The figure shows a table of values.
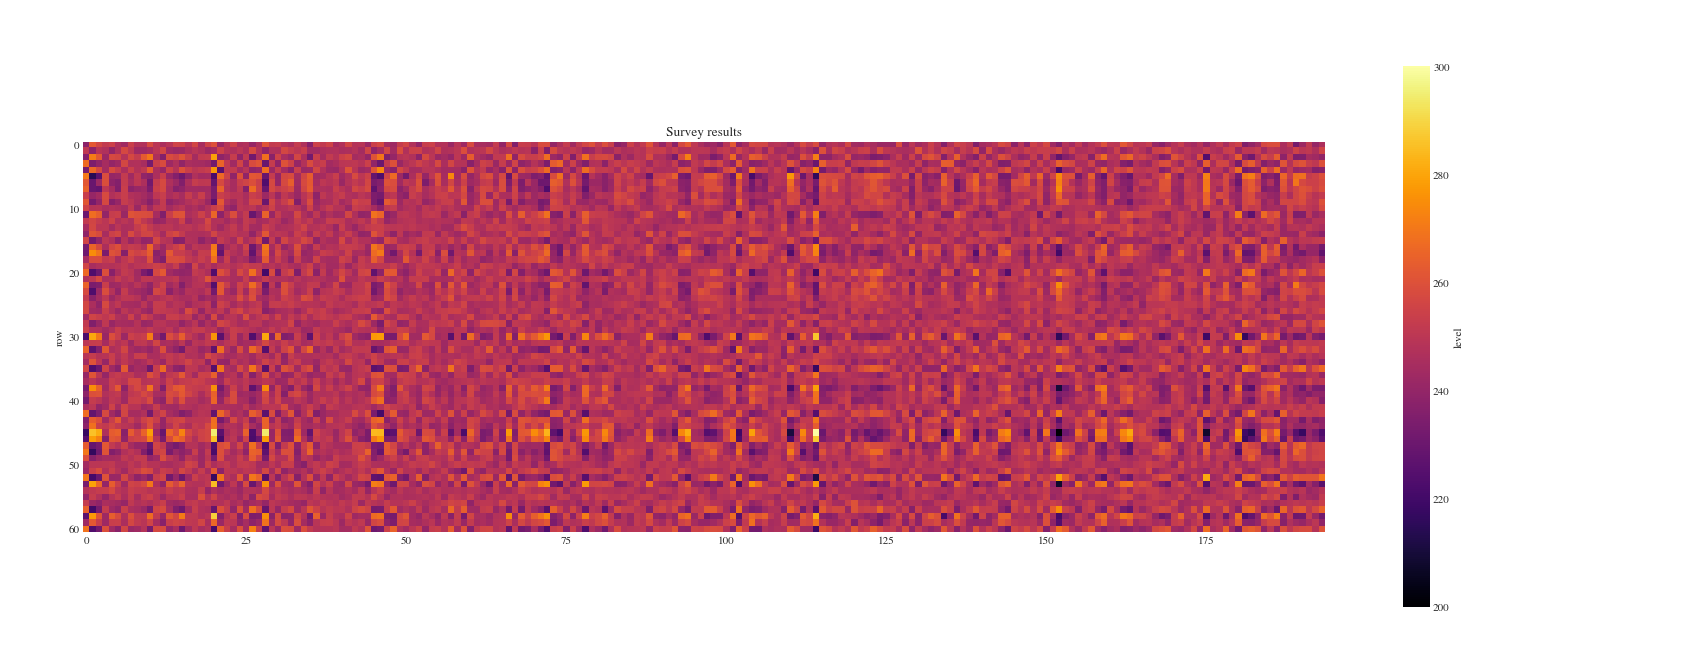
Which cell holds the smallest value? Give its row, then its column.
45, 152
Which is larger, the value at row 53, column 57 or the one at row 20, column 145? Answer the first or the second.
the second
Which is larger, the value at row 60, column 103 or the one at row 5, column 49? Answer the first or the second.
the first
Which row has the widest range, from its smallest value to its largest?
45
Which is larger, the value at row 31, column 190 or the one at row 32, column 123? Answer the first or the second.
the second
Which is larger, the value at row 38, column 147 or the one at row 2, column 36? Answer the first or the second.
the second
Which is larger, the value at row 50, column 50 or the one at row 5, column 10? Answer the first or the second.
the first
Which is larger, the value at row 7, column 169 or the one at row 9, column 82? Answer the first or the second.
the first
